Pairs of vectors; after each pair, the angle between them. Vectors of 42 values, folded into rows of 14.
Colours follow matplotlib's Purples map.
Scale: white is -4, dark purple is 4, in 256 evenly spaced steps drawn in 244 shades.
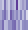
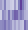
orthogonal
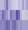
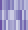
orthogonal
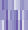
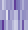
nearly opposite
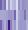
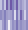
nearly opposite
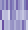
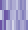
partly opposed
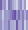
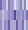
nearly parallel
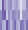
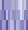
nearly parallel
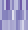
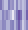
partly aligned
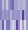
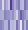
partly aligned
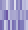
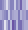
nearly parallel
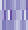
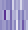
partly aligned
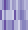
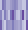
orthogonal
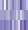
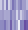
nearly parallel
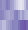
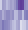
nearly opposite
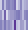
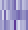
nearly parallel
